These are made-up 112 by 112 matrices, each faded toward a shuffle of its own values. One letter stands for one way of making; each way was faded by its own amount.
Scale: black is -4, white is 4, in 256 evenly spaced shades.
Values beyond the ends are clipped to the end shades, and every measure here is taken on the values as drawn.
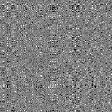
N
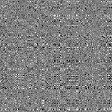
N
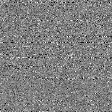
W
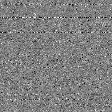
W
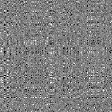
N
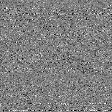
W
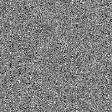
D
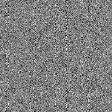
D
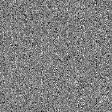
D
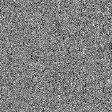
D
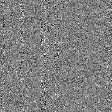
D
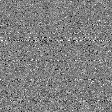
W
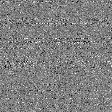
W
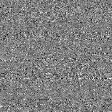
W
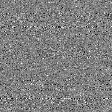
W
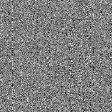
D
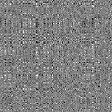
N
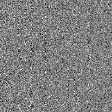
D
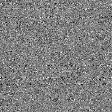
W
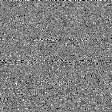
W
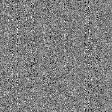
D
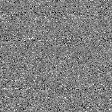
W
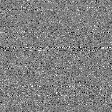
W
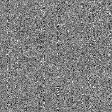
D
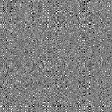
N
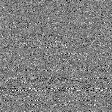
W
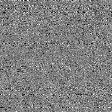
W
